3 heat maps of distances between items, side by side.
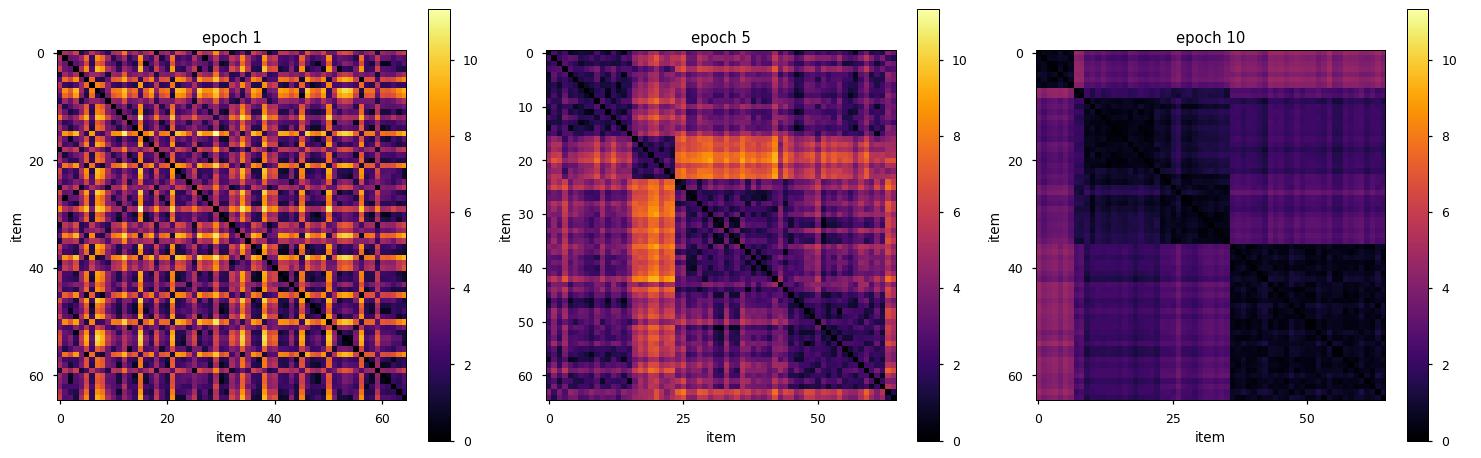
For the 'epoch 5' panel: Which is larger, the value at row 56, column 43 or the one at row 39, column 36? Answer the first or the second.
the first
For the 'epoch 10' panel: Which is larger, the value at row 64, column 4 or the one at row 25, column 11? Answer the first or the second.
the first
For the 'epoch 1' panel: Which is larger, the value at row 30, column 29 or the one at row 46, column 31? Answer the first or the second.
the first
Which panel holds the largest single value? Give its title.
epoch 1
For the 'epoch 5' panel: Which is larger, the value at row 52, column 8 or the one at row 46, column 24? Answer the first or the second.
the second
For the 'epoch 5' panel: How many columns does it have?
65
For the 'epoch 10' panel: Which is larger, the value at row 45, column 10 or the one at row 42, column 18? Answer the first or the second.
the first
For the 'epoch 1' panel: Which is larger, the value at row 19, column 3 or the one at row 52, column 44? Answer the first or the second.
the first
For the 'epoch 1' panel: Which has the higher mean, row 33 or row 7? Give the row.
7
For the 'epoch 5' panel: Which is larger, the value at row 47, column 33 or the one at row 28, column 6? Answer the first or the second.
the second
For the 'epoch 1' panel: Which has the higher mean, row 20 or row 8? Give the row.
8
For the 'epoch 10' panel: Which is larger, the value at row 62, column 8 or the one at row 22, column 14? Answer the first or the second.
the first
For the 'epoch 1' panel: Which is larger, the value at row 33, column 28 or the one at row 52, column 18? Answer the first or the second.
the second
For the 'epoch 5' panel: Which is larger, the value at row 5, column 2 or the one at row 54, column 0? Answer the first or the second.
the second
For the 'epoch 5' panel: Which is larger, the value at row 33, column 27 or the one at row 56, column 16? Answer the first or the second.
the second
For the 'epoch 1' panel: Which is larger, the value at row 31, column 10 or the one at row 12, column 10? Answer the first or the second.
the second
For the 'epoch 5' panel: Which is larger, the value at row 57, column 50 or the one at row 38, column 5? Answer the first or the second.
the second
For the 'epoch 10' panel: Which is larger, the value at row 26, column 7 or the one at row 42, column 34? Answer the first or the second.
the second
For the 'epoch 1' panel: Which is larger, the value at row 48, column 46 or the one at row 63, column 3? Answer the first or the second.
the first
